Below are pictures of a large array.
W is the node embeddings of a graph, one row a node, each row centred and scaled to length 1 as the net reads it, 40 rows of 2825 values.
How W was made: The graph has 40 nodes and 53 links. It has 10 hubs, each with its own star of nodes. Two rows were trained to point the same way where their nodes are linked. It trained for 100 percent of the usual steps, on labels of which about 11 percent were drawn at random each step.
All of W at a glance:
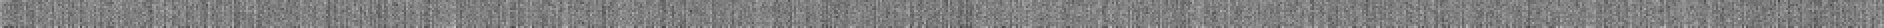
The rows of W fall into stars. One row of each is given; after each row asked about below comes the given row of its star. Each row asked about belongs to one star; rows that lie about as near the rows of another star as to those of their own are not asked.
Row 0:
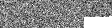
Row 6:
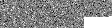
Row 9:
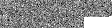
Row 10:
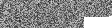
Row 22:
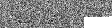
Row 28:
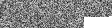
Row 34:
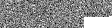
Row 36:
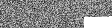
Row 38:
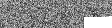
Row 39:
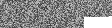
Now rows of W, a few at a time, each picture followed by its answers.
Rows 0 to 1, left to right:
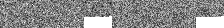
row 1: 38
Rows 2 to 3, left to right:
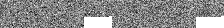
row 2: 28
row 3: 38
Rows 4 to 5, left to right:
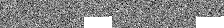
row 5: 39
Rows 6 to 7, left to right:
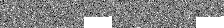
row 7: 39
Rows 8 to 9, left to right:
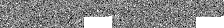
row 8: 38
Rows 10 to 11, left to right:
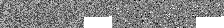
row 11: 22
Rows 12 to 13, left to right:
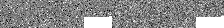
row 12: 9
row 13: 10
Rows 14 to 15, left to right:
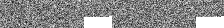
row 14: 22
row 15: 36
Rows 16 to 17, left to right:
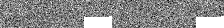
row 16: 10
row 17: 34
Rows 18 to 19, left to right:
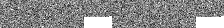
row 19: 28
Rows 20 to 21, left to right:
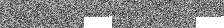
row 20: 22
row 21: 9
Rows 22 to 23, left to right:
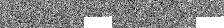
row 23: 39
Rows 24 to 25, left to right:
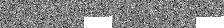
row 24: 34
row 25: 0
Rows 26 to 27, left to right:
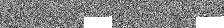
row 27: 36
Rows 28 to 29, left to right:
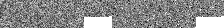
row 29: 22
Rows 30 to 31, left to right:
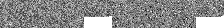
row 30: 0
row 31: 38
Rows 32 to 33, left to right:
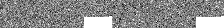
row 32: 0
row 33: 34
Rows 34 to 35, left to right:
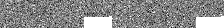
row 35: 10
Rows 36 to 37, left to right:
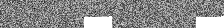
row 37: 34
